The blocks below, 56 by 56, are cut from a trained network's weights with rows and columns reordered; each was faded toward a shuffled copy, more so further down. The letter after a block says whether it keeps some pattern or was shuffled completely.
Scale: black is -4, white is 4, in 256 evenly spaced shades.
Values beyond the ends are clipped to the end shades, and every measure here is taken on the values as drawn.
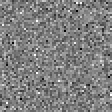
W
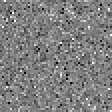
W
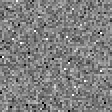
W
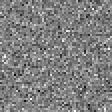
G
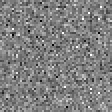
W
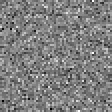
W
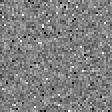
W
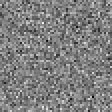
G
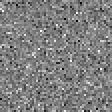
W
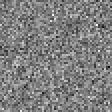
W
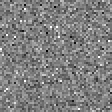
W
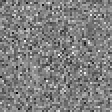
G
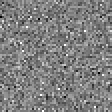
G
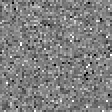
G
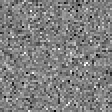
G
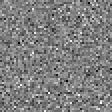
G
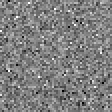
W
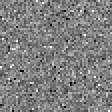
W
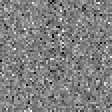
G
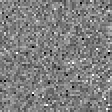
G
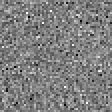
G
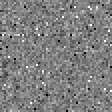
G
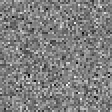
W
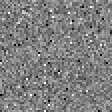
W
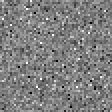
W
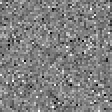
G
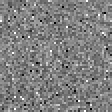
G
